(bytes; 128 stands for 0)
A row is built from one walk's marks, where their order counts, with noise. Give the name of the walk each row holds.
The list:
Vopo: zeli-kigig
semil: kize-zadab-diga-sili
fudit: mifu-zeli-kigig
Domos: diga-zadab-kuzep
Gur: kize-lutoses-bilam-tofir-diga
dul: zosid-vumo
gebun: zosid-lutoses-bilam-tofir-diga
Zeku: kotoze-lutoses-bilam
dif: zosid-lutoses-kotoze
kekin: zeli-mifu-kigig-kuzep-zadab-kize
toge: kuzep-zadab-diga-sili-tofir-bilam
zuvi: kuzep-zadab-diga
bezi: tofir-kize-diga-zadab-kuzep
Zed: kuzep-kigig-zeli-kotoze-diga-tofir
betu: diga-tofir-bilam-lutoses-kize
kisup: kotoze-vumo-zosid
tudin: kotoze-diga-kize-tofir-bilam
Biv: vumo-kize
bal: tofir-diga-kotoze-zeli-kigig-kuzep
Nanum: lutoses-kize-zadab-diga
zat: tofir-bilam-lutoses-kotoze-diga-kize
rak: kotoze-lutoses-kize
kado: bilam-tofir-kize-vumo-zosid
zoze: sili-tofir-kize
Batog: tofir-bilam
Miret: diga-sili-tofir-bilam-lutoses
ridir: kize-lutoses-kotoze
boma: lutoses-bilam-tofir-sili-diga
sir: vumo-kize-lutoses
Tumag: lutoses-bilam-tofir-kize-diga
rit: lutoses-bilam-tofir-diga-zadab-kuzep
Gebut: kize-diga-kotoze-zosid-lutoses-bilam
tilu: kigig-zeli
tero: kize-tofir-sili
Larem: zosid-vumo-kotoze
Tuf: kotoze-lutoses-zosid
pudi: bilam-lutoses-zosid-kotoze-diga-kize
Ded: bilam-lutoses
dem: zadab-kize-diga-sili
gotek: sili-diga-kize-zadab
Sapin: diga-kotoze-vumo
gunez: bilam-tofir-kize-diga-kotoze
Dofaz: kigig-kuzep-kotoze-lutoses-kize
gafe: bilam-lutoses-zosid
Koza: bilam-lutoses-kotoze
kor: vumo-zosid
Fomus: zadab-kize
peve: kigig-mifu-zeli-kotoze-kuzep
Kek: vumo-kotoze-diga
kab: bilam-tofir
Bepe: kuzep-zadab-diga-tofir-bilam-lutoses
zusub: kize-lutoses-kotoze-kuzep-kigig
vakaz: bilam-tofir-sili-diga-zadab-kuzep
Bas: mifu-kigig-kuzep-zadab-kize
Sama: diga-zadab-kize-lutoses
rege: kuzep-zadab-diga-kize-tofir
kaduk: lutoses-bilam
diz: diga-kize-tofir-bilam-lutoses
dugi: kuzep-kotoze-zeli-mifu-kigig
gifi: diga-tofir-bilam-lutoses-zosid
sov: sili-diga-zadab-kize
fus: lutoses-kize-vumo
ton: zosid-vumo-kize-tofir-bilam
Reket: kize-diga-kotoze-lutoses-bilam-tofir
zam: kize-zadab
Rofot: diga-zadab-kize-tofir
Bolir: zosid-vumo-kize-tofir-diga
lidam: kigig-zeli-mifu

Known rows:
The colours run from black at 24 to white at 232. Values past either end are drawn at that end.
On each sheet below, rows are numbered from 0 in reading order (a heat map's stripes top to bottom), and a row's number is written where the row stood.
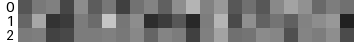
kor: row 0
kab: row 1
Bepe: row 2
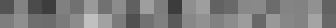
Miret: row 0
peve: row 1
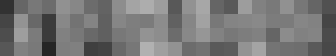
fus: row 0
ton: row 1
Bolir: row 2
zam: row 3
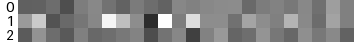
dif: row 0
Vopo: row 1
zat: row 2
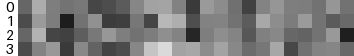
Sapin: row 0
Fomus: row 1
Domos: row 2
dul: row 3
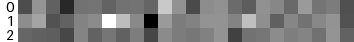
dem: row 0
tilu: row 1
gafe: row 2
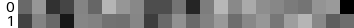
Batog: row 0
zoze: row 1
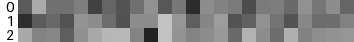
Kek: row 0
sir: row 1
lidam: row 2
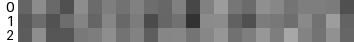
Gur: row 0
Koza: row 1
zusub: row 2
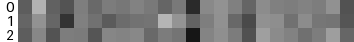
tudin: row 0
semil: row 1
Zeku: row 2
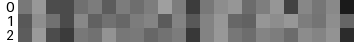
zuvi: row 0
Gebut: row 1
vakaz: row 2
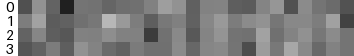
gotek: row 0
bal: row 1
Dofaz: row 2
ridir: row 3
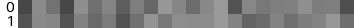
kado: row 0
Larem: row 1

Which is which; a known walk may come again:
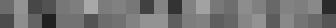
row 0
rit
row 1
gotek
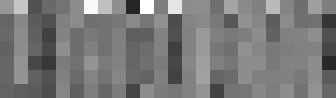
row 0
Vopo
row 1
Nanum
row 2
gebun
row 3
Gur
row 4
toge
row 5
Reket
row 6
gafe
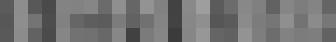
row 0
diz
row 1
pudi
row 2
betu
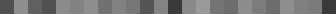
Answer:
Tumag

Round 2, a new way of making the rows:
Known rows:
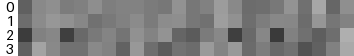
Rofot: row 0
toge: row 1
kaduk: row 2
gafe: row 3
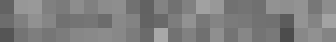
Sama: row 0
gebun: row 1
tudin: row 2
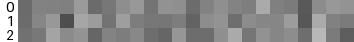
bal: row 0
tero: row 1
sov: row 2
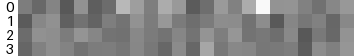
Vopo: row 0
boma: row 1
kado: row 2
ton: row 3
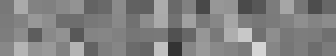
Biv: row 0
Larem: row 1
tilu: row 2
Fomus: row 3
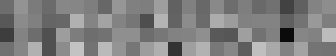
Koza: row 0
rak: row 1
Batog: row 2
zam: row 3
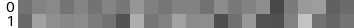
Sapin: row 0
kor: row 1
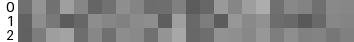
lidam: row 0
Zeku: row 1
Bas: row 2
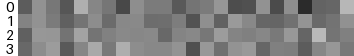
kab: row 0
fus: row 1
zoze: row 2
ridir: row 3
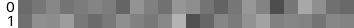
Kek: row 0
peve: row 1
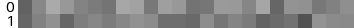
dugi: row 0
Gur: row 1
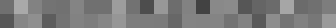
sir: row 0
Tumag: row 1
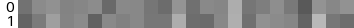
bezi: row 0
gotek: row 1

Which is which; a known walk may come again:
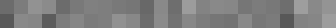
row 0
Bolir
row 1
zat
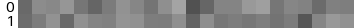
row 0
peve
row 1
Reket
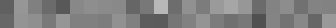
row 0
kisup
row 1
betu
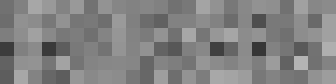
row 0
rege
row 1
gifi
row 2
dif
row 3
kaduk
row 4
zoze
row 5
Tuf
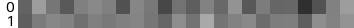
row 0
Ded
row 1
ton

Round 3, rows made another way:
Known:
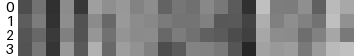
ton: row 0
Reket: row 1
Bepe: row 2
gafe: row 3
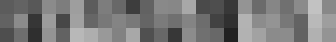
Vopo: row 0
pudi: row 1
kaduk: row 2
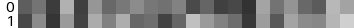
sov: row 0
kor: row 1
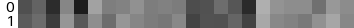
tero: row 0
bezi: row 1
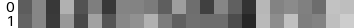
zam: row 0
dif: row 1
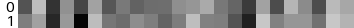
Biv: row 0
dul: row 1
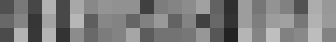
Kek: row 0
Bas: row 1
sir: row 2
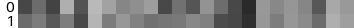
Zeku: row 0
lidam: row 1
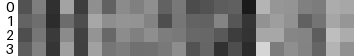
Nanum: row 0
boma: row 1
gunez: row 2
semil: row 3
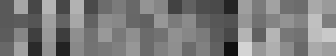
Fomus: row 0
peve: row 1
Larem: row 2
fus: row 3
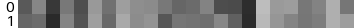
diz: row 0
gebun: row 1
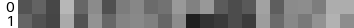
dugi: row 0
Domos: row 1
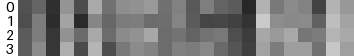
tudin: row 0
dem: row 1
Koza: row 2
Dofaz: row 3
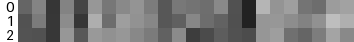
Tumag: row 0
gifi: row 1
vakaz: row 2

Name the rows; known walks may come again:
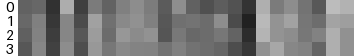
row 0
gotek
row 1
Tumag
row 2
Gur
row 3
zat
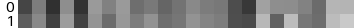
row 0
kado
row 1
Larem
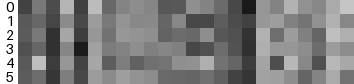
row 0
Tuf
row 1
rit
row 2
Gebut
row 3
tero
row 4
Biv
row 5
Miret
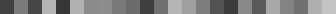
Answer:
kisup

